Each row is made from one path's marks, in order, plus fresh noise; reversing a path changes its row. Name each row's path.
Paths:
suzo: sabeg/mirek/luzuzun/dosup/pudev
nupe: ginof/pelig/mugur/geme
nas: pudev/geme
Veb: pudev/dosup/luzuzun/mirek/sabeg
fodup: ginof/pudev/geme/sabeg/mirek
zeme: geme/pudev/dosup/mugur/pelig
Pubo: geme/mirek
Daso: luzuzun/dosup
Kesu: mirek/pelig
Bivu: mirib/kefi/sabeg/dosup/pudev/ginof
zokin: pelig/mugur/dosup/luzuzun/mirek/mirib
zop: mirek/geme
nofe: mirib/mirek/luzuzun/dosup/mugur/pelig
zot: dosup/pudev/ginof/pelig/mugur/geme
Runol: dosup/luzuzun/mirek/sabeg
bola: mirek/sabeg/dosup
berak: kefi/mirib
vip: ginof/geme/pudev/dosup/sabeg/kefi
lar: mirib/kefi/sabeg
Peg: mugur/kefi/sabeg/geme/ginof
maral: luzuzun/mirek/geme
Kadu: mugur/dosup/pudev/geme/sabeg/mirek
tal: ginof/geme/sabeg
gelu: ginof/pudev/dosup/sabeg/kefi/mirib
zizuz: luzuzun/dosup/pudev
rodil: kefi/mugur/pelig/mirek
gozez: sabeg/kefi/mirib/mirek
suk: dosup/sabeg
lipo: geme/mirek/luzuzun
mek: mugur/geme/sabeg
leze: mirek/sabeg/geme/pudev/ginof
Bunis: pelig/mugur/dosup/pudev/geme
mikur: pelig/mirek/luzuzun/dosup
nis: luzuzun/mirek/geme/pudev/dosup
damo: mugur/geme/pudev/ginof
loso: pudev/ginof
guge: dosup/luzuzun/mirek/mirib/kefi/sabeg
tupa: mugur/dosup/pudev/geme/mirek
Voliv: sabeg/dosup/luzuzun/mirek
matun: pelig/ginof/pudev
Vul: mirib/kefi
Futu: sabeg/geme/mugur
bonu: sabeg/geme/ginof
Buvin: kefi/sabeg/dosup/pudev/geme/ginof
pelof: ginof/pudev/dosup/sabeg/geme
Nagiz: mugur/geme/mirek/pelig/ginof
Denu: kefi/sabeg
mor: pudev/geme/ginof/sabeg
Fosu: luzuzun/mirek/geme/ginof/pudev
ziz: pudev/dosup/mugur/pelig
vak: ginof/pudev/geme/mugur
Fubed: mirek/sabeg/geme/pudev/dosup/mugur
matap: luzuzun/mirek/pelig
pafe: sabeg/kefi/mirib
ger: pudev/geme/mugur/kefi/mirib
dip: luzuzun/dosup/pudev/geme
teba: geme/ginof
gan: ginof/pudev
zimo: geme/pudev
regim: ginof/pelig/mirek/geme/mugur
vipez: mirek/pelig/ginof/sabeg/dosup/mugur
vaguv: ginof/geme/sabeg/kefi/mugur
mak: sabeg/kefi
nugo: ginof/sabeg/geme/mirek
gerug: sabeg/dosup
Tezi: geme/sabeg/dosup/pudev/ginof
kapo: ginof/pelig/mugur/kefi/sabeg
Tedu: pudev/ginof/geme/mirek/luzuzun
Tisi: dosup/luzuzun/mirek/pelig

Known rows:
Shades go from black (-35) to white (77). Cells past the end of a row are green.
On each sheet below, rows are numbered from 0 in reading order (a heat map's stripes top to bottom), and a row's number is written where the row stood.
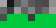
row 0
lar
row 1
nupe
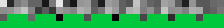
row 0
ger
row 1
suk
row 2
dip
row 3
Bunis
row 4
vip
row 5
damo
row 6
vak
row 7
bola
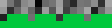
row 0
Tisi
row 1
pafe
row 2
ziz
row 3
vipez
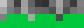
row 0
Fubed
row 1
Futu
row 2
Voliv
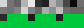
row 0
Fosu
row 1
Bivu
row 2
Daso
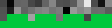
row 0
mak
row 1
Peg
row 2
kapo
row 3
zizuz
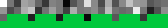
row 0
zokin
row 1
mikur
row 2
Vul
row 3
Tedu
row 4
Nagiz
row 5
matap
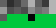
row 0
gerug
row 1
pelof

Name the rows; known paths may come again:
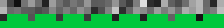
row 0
Daso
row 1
mor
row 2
zop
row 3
matap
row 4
mikur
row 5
Bivu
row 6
vaguv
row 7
zot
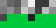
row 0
damo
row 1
gelu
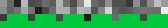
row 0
Tezi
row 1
Kesu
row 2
tupa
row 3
nofe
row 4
bonu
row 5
Nagiz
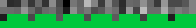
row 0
nas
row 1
tal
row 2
mak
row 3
Runol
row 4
Denu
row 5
zeme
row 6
teba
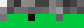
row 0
suzo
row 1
loso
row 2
gerug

